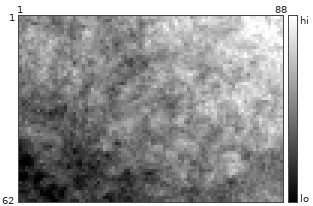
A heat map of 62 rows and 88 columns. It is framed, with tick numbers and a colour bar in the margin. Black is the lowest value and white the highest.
Odd rows or columns: none. Ninth with the highest average: top right. Mirror symmetry: none. Average level on the scale: 50%. Slope: up to the top right.
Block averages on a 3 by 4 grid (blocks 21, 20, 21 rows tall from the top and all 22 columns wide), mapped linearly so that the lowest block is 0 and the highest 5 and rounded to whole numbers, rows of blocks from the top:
3 3 4 5 | 2 2 3 4 | 0 1 2 2
